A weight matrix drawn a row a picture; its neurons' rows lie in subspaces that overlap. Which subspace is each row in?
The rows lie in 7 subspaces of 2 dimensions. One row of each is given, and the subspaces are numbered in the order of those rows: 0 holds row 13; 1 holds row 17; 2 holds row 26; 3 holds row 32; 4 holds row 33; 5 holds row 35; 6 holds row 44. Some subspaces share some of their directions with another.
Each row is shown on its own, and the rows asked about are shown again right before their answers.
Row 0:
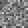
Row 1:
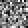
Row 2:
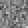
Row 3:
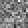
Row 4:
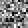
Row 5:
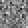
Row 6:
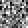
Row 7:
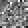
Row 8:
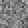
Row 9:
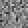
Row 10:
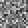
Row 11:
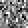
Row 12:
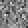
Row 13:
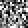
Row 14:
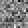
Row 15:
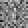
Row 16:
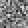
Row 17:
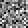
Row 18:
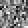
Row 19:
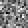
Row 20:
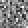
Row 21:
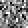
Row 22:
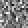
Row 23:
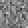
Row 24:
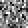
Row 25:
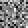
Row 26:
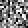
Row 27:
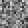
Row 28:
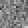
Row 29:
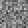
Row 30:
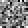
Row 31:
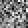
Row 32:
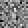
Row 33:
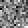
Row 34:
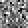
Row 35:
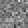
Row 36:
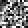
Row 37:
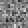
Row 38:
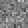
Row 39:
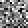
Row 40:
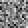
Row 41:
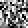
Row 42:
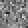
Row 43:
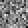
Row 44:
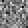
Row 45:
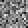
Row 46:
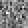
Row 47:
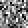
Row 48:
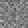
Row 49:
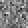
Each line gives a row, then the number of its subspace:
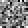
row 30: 0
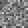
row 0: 0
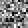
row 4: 5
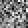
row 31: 5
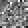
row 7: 0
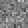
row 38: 5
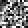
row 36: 0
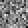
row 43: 1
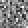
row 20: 2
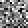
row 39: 4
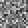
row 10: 1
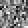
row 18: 4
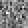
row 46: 1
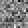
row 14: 5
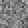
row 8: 6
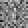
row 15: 3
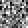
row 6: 6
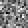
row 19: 0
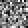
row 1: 0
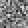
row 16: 2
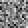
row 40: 3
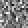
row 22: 3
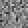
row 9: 3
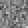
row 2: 4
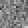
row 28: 4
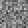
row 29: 1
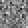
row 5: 6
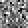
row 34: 4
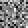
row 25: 3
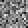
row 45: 1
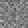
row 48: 3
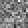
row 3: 5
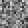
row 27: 6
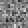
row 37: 5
